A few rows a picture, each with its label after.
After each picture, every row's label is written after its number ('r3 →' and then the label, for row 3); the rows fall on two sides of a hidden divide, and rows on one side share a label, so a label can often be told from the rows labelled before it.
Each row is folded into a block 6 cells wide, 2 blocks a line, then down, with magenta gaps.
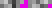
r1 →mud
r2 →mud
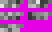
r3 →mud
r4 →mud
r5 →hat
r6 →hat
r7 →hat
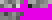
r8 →mud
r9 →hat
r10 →hat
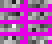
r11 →mud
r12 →hat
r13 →mud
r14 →mud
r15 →hat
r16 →mud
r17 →mud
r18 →hat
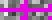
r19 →mud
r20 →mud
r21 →mud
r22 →hat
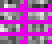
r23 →mud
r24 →hat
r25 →mud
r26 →hat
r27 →mud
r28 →mud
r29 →mud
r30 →hat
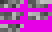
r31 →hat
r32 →hat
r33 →hat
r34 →mud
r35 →mud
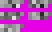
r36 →mud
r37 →mud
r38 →hat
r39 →mud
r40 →mud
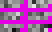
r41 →hat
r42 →hat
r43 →hat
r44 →mud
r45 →mud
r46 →mud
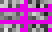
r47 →hat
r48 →hat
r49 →hat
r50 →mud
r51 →mud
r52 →hat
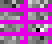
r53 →hat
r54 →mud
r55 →mud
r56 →mud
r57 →mud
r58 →hat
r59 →hat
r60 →mud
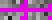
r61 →mud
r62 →mud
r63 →hat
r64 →mud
